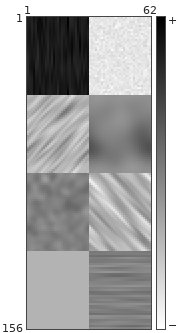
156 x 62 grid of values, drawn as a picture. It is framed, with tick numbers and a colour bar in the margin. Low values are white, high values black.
It is made of 4 by 2 panels. Panel 1,1: very high, streaked downward, faint in contrast. Panel 1,2: very low, fine-grained, faint in contrast. Panel 2,1: low, slanting up to the right. Panel 2,2: middling, smooth. Panel 3,1: middling, blotchy, faint in contrast. Panel 3,2: low, slanting down to the right. Panel 4,1: low, flat. Panel 4,2: middling, streaked across, faint in contrast.
